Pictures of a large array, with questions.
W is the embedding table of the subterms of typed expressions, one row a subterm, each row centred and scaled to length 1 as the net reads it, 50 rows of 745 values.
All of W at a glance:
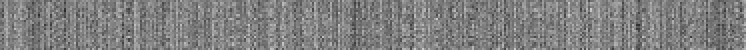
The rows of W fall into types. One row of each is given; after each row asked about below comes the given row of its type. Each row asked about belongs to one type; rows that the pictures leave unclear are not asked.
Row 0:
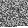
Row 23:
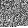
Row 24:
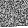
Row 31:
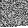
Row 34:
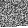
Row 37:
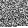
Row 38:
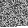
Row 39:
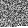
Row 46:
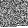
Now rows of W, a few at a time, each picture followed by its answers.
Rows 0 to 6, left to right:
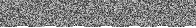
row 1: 24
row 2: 39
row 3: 38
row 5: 39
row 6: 38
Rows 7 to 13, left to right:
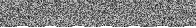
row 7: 0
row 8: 38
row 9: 34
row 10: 39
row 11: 34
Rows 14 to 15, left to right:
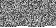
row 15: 23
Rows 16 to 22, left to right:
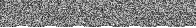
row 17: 23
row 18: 38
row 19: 0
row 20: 31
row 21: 37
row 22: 37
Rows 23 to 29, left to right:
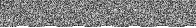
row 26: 31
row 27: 46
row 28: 24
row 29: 34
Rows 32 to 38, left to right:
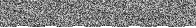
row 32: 46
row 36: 23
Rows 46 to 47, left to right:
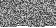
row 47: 37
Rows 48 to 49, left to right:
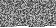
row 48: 24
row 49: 34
